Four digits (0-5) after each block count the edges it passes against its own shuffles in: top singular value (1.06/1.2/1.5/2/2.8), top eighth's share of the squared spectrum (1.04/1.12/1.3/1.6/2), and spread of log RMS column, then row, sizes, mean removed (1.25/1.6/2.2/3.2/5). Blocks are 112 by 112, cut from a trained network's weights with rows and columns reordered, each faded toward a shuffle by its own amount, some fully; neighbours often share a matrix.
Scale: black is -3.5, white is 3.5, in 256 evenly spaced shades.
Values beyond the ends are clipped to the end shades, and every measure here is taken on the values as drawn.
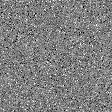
0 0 0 0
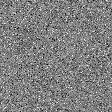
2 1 0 0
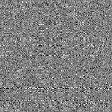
4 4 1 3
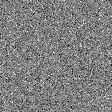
0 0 0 0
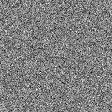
2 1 0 0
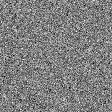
1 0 0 0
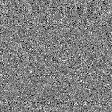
3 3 0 2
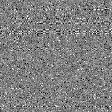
4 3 0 3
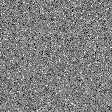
2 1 0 0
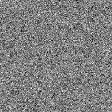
3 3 1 1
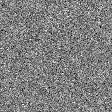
0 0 0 0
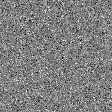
2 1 0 0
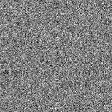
3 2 0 1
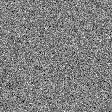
1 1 0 0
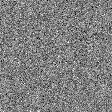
2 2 0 0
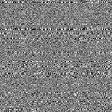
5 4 1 4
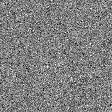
2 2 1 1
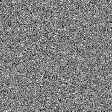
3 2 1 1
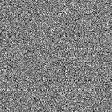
4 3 1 2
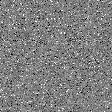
2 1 0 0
